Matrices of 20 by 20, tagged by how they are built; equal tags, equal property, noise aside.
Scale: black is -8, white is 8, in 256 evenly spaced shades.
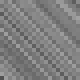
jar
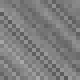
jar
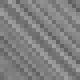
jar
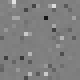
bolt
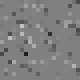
bolt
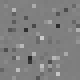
bolt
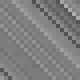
jar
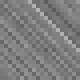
jar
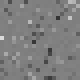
bolt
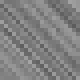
jar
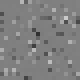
bolt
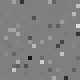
bolt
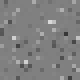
bolt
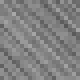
jar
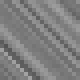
jar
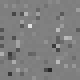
bolt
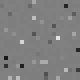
bolt
